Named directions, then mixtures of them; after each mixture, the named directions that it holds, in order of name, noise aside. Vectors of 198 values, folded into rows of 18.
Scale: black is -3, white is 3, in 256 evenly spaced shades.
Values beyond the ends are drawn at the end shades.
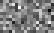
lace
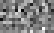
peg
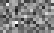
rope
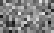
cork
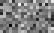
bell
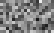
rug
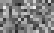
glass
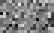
bell, rug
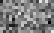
bell, cork, rug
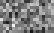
peg, rope, rug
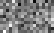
bell, rope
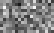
glass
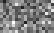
cork, glass, rope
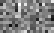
bell, lace, peg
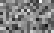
rug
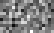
cork, peg, rug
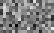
bell, glass, lace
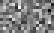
lace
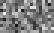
bell, glass, peg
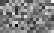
bell, rope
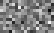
lace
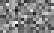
rope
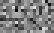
glass, peg, rope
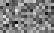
rope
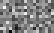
glass, lace, rug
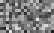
lace, rug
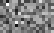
cork, rope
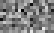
peg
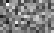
cork, rope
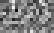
peg, rope, rug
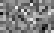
peg, rug
